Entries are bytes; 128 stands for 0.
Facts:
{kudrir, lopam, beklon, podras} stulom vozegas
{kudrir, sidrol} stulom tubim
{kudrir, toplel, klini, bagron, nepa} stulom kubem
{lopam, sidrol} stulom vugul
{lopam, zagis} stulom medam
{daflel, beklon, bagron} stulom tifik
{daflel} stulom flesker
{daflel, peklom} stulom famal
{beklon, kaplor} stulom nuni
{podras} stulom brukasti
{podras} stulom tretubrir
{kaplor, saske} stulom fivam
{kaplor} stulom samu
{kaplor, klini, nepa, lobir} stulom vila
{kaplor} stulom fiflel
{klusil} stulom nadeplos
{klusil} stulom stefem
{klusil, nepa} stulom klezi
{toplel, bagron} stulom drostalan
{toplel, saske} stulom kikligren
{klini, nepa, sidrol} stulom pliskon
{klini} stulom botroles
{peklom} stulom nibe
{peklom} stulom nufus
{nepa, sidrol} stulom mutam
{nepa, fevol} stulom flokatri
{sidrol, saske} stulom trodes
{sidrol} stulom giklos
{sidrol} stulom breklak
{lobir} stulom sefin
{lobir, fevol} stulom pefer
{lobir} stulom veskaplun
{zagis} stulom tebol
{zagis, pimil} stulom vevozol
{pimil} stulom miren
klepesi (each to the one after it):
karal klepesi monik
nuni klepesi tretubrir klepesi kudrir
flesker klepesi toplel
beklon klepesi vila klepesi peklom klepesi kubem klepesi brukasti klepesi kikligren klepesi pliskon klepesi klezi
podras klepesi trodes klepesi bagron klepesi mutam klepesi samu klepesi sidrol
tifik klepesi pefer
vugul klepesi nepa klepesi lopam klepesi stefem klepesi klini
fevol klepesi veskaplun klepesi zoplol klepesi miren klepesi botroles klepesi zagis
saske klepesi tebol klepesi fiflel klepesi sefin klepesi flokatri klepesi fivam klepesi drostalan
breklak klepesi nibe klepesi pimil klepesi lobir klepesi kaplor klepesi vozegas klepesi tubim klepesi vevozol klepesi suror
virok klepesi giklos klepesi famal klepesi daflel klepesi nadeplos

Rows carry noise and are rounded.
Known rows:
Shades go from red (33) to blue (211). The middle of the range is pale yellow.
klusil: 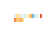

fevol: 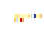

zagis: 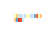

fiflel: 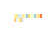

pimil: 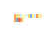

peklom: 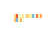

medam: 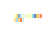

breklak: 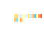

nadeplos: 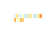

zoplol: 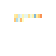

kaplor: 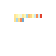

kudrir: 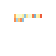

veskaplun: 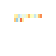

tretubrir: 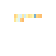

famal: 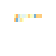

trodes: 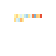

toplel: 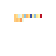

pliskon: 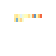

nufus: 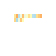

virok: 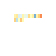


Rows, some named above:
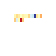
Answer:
fevol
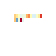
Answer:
lobir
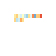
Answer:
trodes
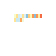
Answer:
fivam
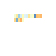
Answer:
tebol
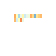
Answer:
vozegas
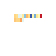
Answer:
toplel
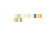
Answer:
tebol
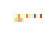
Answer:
nepa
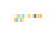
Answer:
flesker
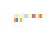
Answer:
tubim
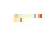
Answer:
vugul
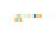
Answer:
tebol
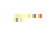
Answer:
pliskon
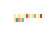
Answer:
klini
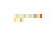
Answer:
kikligren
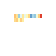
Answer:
drostalan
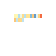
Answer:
kubem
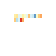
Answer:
pefer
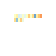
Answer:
botroles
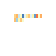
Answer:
daflel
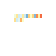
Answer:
fivam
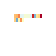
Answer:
sidrol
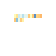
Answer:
flesker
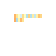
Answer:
miren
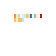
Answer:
bagron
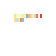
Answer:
kaplor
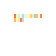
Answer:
beklon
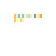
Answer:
tifik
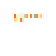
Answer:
podras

